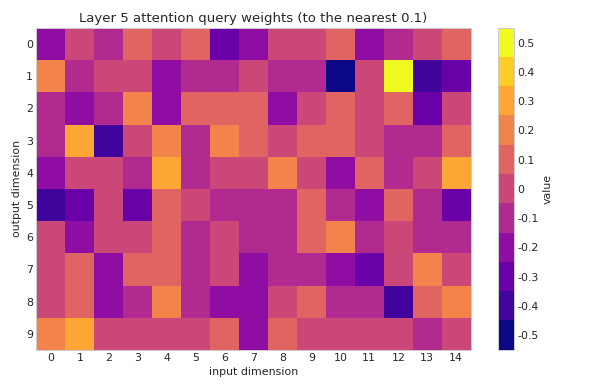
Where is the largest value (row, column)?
1 12
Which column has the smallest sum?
2
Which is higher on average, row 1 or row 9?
row 9
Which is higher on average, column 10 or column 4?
column 4
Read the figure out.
Title: Layer 5 attention query weights (to the nearest 0.1)
x-axis: input dimension, ticks 0 1 2 3 4 5 6 7 8 9 10 11 12 13 14
y-axis: output dimension, ticks 0 1 2 3 4 5 6 7 8 9 (0 at the top)
Colour bar: value, ticks -0.5 -0.4 -0.3 -0.2 -0.1 0 0.1 0.2 0.3 0.4 0.5
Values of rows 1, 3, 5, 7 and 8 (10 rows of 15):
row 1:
0.2 -0.1 0 0 -0.2 -0.1 -0.1 0 -0.1 -0.1 -0.5 0 0.5 -0.4 -0.3
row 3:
-0.1 0.3 -0.4 0 0.2 -0.1 0.2 0.1 0 0.1 0.1 0 -0.1 -0.1 0.1
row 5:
-0.4 -0.3 0 -0.3 0.1 0 -0.1 -0.1 -0.1 0.1 -0.1 -0.2 0.1 -0.1 -0.3
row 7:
0 0.1 -0.2 0.1 0.1 -0.1 0 -0.2 -0.1 -0.1 -0.2 -0.3 0 0.2 0
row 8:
0 0.1 -0.2 -0.1 0.2 -0.1 -0.2 -0.2 0 0.1 -0.1 -0.1 -0.4 0.1 0.2
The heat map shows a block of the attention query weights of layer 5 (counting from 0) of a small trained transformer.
